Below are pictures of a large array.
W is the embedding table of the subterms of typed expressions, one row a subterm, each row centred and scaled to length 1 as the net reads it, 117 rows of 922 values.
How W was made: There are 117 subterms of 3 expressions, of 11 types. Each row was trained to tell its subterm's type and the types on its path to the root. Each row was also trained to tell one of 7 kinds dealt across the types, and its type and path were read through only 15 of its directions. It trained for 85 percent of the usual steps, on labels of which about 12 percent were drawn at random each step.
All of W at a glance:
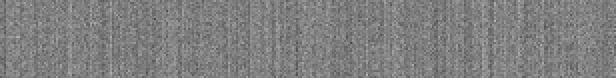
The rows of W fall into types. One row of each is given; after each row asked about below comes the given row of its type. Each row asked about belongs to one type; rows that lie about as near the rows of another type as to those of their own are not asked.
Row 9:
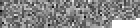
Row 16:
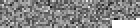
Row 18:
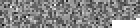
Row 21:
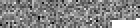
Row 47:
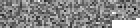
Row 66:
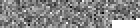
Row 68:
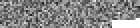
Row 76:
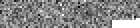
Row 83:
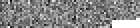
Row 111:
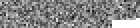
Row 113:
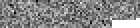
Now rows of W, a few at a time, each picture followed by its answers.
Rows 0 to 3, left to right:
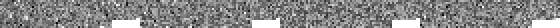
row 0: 83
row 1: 111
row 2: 47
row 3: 21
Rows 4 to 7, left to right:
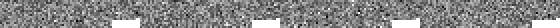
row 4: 68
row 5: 111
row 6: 16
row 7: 47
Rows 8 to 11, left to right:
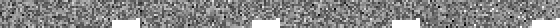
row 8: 113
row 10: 111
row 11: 83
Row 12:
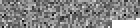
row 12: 113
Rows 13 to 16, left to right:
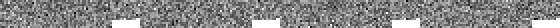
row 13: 21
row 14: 111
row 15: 21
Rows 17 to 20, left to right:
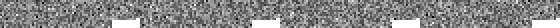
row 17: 113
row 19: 16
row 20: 113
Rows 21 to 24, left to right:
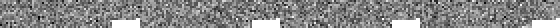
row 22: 66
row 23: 68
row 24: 83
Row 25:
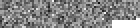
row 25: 18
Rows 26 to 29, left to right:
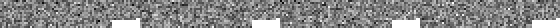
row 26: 21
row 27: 68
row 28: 68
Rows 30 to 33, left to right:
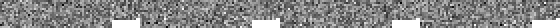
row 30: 113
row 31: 76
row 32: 83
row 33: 111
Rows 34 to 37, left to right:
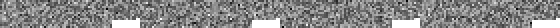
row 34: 66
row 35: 9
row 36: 66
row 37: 66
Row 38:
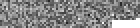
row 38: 66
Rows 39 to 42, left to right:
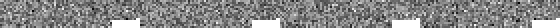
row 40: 111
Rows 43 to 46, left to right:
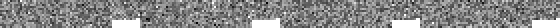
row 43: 76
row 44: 9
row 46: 16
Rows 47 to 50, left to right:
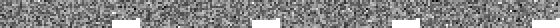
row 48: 16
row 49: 76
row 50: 83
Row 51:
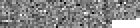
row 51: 83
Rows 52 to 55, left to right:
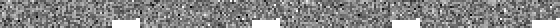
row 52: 66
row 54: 113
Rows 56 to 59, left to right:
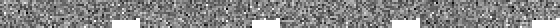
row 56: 111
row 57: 21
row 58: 18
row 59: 83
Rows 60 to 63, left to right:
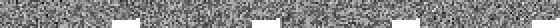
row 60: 111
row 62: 47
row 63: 9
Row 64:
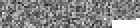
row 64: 66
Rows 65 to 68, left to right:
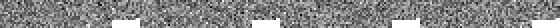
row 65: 9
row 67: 113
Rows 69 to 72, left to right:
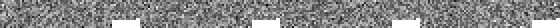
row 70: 18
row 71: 18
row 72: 111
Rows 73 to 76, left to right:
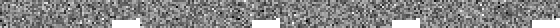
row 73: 18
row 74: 111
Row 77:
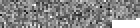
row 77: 113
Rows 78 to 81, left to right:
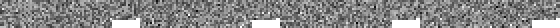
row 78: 113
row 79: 21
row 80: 113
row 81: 16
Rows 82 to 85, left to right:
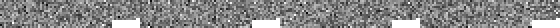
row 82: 113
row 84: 76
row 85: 66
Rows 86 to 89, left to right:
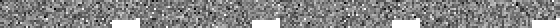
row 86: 9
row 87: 83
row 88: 9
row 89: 18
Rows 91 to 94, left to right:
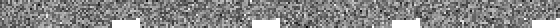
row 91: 47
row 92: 16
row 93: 9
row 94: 68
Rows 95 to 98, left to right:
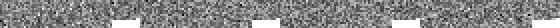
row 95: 18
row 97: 66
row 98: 66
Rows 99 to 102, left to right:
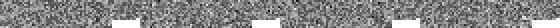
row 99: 66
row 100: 68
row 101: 111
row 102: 16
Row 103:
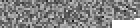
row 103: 66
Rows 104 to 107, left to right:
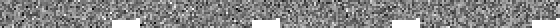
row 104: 21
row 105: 76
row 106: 68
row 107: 111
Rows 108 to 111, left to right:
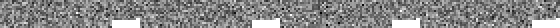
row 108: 16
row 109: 76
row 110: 18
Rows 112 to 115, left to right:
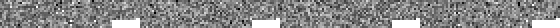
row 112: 16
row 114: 113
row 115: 9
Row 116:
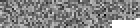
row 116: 68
